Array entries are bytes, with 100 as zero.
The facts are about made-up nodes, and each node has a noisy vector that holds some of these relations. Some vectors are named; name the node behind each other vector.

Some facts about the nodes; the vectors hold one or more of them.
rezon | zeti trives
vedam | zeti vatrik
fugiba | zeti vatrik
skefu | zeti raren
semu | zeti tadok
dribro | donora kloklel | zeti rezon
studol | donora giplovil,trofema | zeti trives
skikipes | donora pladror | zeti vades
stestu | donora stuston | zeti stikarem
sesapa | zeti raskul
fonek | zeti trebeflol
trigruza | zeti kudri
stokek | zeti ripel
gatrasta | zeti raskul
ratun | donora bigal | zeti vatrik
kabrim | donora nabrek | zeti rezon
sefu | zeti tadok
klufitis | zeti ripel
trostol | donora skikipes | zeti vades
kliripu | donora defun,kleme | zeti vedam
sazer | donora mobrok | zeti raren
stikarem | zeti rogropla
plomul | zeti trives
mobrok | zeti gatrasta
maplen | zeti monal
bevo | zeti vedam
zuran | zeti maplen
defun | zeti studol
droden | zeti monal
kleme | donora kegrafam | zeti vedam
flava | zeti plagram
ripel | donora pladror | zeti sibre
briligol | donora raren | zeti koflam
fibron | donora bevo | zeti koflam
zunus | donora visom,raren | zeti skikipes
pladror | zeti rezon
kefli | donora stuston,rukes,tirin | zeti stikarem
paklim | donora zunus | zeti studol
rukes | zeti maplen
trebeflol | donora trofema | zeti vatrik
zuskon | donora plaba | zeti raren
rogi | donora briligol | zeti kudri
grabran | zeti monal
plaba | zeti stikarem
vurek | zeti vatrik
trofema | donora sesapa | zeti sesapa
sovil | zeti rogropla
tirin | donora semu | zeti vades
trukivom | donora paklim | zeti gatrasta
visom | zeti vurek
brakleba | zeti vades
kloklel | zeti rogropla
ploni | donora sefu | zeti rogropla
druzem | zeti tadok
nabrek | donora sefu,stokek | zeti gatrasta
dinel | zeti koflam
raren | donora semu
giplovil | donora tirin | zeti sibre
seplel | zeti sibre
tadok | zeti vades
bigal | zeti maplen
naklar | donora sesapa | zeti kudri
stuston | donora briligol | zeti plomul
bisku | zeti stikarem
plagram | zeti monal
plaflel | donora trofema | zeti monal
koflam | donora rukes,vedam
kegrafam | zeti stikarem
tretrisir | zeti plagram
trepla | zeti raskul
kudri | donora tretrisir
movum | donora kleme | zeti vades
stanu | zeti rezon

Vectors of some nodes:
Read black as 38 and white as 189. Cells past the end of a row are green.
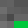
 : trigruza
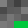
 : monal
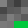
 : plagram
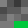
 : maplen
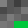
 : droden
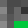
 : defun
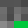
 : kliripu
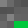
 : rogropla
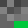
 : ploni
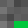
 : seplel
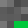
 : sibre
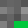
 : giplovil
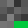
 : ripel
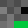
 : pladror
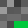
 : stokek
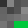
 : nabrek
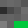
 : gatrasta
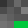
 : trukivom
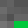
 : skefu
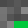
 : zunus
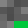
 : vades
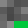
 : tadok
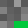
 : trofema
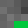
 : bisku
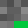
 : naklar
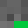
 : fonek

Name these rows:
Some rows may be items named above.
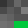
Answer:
trukivom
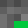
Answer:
stuston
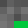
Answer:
briligol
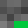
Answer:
mobrok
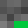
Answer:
mobrok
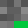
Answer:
naklar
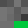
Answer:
visom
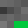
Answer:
raskul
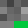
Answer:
plaflel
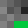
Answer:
kegrafam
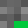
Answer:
giplovil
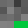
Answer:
rukes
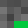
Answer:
stanu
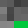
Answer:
movum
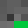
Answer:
ratun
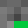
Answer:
semu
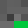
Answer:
ratun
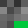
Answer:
kabrim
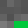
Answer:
trepla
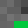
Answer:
bisku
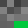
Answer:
ploni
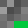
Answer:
sefu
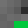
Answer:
plaba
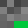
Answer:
ploni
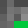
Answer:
kefli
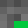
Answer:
stuston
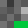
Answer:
studol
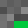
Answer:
raren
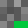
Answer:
sesapa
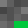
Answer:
kudri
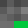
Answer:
rogi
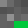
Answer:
stikarem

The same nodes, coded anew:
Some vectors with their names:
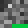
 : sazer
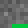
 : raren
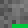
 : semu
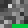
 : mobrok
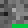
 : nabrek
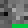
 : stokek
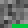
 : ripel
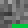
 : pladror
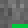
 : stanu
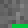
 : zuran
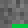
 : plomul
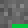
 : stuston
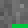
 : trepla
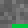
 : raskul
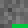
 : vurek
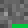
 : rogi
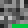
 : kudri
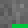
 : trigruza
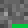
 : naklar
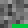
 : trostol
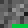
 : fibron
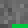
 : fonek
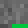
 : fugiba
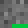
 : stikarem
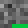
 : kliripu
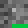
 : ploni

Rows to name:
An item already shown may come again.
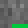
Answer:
stanu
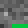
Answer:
trebeflol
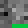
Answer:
stokek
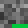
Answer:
defun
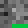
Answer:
nabrek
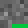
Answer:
trukivom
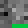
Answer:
stokek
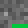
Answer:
koflam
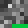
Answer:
mobrok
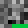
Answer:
plaba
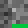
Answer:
kabrim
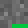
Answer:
trofema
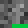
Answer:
bevo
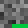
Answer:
kegrafam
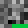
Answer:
plaba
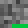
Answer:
skikipes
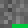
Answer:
vedam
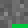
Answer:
trofema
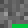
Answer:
plaflel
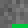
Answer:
sibre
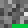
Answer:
dribro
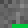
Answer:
rukes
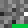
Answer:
kloklel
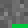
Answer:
trofema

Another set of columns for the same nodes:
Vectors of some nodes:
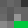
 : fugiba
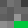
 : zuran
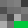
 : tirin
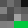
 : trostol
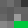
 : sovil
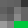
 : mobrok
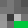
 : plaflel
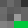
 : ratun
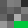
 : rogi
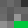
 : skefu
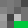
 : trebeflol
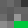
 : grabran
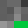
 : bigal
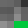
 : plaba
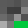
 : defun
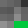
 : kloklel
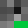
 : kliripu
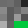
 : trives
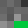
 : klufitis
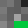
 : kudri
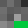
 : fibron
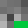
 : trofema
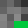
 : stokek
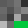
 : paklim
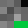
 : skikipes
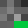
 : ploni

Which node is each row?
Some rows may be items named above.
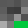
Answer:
defun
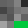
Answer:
visom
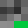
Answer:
kleme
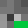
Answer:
plaflel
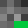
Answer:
nabrek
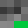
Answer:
kegrafam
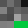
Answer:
trostol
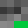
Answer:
kegrafam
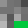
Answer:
sesapa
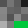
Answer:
dribro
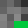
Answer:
stokek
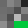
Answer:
koflam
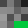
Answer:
kabrim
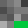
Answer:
rukes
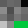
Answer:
pladror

